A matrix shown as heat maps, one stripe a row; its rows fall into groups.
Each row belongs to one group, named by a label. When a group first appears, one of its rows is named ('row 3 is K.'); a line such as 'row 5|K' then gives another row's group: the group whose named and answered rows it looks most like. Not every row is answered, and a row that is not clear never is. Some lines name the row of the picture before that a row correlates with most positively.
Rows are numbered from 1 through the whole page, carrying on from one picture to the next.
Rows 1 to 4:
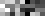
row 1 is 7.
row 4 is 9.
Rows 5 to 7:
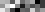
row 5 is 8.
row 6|7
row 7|9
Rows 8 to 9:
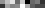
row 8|7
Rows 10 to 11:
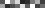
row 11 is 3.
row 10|7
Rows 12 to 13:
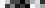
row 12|9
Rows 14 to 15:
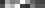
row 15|7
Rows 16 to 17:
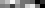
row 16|7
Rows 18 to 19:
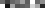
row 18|3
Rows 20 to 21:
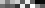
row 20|8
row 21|3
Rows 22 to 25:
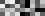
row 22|7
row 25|7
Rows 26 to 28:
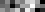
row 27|3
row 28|8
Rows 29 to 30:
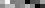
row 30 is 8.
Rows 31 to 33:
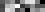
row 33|7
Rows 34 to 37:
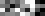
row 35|3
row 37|8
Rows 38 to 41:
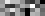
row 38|7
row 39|3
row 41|9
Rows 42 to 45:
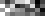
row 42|8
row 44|7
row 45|9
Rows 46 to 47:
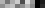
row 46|8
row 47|8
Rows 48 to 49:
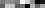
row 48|8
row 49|7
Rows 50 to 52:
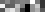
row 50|3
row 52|7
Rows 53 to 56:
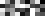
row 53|9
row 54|8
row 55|9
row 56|9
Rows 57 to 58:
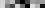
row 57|9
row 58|9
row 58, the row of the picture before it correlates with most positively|53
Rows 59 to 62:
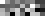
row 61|8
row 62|9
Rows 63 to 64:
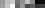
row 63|8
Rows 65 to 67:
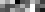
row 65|9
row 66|3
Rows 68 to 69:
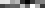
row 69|3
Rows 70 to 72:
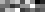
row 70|8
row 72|7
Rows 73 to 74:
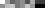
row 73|9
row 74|8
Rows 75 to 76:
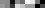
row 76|8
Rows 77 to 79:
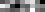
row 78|9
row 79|3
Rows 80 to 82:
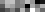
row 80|8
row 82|3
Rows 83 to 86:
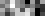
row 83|7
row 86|8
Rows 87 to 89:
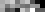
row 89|3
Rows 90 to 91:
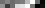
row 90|3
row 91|8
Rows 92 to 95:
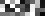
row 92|7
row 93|9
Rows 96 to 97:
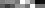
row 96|8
